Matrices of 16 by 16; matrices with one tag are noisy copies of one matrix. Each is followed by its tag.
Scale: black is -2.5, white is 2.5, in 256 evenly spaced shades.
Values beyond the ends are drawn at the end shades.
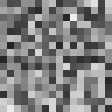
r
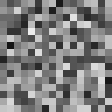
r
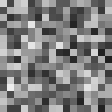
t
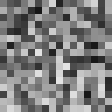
r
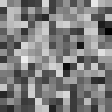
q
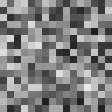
t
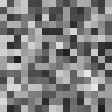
t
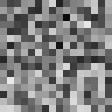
r
